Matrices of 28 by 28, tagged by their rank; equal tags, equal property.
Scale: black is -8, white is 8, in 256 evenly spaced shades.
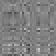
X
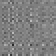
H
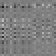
X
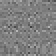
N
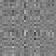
H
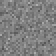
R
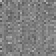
N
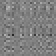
H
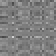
X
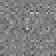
N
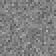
R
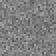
R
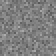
R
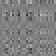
X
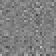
N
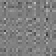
H
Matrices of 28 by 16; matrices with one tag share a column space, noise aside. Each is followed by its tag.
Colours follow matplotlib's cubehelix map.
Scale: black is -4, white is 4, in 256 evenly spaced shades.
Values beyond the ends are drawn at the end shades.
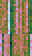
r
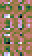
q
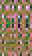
q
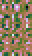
q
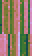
r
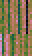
r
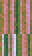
r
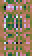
q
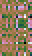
q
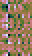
q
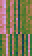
r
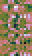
q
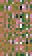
q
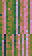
r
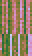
r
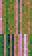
r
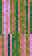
r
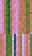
r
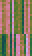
r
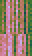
r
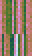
r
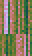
r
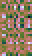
q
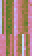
r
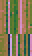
r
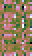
q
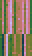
r
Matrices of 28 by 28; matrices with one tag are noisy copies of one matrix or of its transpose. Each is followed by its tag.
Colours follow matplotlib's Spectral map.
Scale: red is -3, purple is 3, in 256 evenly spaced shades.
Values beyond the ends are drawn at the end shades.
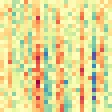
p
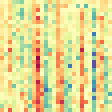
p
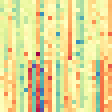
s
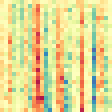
p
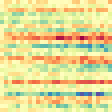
p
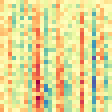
p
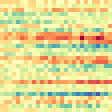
p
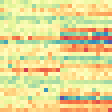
s
